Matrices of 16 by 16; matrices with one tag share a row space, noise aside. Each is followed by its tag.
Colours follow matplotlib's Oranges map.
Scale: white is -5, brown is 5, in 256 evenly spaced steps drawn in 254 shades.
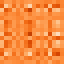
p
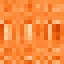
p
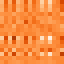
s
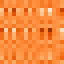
s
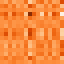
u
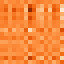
u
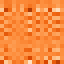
p
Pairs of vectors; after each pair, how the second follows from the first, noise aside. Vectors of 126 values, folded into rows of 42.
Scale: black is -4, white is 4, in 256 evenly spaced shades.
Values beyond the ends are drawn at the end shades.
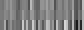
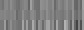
shrunk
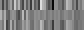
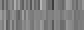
shrunk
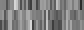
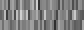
shuffled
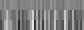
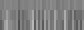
shrunk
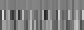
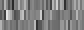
shuffled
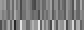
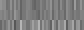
shrunk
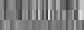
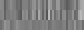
shrunk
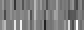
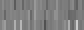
shrunk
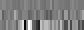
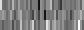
shuffled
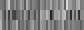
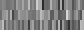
shuffled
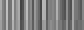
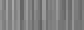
shrunk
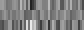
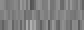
shrunk
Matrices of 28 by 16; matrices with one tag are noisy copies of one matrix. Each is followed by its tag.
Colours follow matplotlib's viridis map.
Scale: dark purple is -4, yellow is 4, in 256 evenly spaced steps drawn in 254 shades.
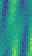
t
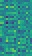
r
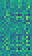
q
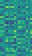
r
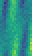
t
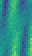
t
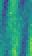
t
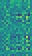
q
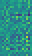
q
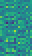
r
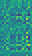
q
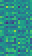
r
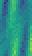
t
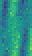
t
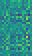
q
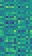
r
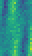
t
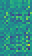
q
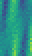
t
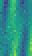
t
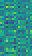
r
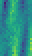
t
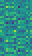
r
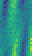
t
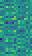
r
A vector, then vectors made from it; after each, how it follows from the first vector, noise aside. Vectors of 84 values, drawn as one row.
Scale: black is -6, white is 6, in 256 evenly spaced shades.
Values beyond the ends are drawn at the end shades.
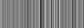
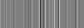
partly zeroed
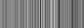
sign-scrambled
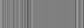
partly zeroed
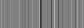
partly zeroed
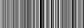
scaled up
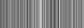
sign-scrambled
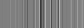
partly zeroed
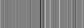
partly zeroed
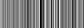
scaled up
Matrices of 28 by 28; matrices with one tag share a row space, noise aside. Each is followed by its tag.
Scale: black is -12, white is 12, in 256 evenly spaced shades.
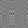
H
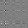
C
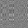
H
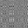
H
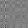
C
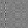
C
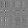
C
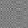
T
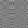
H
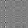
C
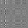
C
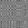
T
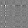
C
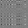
T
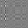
C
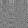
H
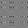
H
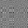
H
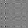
C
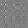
C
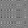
T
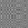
T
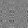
H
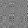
H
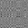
T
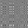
H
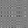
T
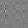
C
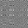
H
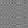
T
